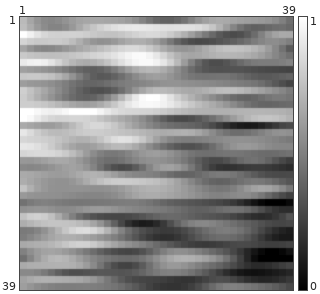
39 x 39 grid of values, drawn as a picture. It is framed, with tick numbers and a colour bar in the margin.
The middle left is the calmest part. The values follow a bell shape. The ninth with the lowest average is the bottom right. There is an overall slope up to the top left. Streaks run across, left to right.
